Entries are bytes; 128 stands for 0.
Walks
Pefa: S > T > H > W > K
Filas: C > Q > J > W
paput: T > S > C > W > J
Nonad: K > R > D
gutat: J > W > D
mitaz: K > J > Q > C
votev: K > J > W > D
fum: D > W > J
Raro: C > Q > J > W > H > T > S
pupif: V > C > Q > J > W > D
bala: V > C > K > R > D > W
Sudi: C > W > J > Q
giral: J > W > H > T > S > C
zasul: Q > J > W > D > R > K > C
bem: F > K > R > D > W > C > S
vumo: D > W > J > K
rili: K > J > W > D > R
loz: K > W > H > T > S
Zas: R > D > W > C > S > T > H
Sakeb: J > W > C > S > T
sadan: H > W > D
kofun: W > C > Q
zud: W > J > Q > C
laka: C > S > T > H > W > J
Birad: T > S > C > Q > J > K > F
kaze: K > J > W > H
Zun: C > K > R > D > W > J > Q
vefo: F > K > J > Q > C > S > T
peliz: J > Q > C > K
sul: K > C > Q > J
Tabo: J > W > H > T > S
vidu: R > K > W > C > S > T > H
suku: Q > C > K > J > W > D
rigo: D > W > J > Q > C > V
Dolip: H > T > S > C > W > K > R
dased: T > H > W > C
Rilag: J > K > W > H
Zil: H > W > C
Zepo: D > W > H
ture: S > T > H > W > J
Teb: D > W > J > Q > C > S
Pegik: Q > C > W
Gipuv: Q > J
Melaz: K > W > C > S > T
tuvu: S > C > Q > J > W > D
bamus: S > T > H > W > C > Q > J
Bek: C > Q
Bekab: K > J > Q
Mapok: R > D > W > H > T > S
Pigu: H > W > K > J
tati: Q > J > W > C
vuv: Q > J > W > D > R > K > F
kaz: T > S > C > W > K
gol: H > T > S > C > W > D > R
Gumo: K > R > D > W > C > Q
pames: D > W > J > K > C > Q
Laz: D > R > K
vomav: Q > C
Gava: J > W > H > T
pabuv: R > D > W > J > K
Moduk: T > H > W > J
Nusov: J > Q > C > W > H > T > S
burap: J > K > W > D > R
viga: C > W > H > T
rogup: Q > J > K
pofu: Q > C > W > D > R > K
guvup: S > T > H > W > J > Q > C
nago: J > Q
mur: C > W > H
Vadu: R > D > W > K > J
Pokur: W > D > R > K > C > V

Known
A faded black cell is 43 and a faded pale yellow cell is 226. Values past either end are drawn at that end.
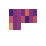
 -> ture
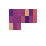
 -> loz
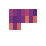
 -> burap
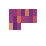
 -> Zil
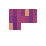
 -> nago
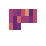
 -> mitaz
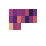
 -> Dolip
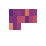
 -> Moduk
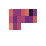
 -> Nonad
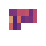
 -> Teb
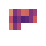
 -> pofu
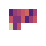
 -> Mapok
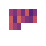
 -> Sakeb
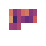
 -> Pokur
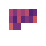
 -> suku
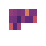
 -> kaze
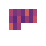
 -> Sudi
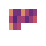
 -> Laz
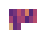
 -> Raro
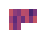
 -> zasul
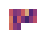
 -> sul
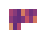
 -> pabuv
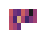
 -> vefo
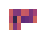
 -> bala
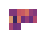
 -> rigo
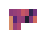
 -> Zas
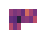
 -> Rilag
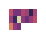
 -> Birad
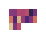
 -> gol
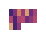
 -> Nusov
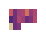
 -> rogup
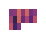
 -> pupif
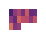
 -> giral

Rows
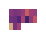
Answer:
Pefa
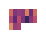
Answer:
Bek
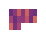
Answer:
gutat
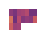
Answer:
fum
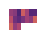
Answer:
Vadu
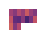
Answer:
Zepo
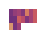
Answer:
dased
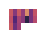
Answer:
kofun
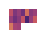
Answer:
viga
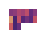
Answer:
tuvu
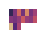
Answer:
Tabo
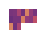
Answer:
Gava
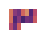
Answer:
Gumo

